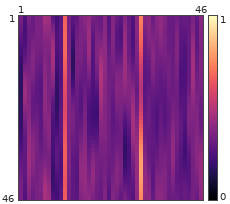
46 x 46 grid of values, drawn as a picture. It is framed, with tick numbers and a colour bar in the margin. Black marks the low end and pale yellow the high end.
Streaks run downward. Columns 12 and 31 stand out from the rest. The values are skewed, with a long tail toward high values.
